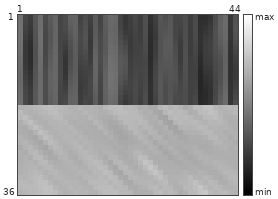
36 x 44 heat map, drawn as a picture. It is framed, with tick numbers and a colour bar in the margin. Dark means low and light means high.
The table splits into 2 rows of 1 panel. Panel 1,1: low, streaked downward. Panel 2,1: high, slanting down to the right, faint in contrast.
